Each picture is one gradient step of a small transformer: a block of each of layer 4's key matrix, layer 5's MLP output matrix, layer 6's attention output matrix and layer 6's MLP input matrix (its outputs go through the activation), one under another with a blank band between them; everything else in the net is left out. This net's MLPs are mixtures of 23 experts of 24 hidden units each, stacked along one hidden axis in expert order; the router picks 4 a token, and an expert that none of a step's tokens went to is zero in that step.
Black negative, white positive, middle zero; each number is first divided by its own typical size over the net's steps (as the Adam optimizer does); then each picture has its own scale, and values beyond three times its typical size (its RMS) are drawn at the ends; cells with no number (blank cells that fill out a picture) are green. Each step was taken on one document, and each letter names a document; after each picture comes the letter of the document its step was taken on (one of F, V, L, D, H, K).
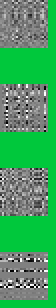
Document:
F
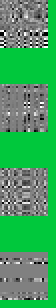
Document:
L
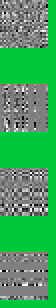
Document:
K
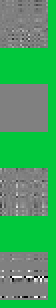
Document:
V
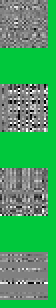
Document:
F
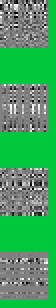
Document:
F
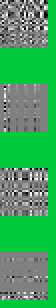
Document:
K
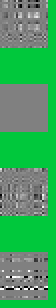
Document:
V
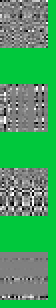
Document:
K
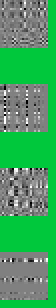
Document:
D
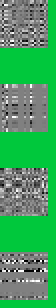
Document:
F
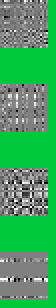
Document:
K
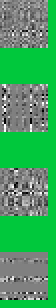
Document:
D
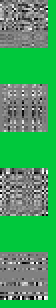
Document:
F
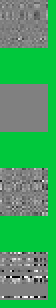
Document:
V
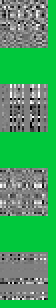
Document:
F
